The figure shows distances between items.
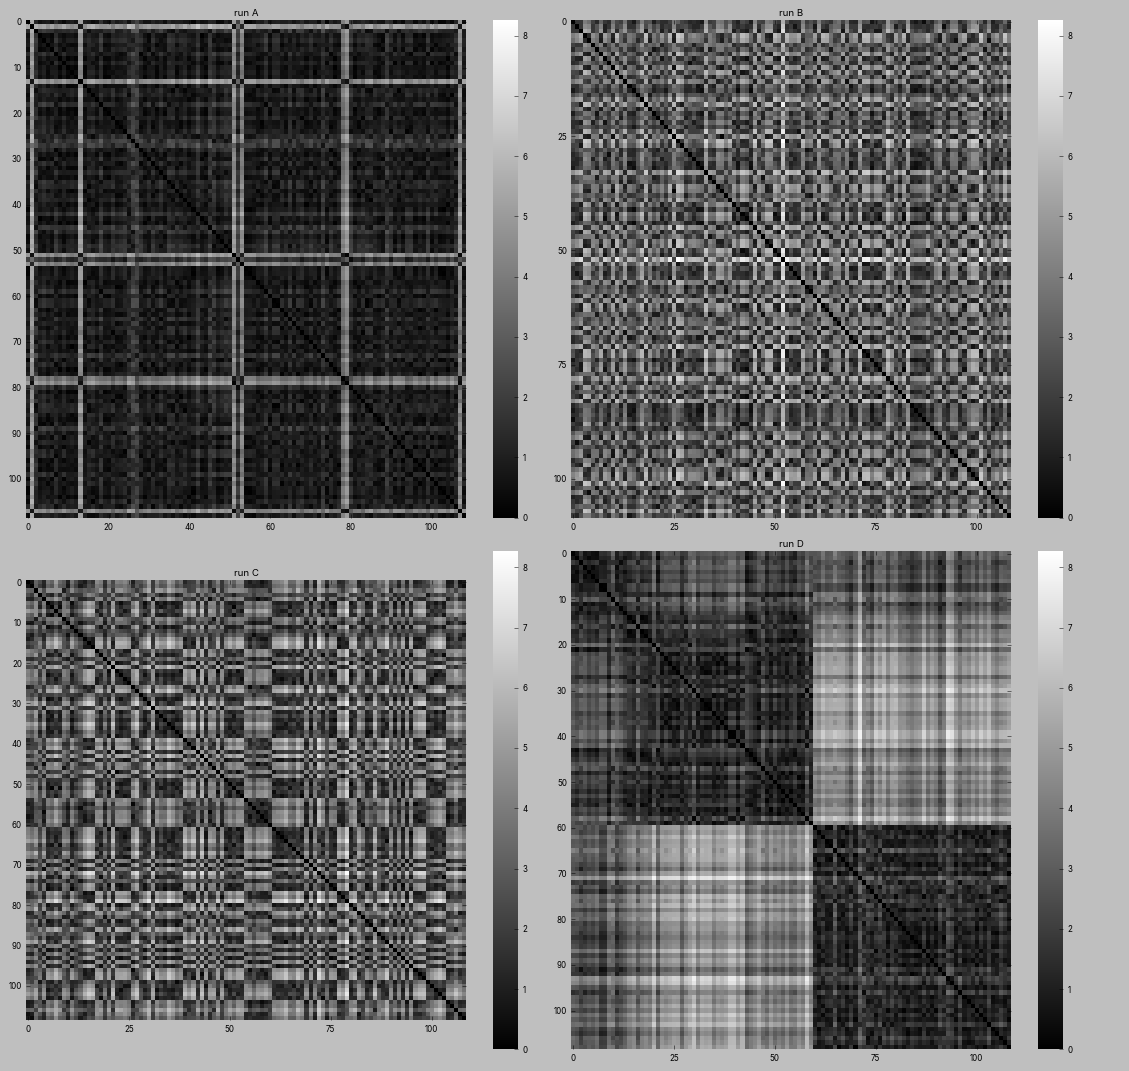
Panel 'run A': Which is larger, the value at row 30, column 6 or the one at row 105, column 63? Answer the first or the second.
the second
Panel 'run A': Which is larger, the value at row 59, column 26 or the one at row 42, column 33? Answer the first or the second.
the first
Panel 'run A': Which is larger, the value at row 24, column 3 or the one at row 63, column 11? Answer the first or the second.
the first
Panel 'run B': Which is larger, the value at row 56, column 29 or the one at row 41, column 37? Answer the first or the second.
the second
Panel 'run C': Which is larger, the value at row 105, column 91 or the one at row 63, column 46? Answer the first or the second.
the second
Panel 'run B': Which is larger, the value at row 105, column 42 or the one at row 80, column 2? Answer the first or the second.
the second
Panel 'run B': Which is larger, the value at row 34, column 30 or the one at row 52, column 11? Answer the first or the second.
the second
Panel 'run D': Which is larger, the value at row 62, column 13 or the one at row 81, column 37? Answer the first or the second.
the second
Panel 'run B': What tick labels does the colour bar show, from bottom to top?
0, 1, 2, 3, 4, 5, 6, 7, 8
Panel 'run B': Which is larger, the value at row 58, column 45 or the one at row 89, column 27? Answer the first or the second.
the first
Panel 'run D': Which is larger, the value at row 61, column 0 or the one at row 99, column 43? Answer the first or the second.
the second
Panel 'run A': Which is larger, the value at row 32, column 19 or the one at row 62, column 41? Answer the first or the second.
the second
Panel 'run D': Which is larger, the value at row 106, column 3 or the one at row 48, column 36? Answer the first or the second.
the first
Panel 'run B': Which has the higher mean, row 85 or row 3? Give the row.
3
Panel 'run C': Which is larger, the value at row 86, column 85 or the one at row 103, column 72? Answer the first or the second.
the first
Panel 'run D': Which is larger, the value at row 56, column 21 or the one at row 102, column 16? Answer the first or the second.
the second
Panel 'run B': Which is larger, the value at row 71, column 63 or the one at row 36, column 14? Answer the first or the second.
the first
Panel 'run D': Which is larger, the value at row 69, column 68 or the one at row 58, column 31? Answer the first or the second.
the second
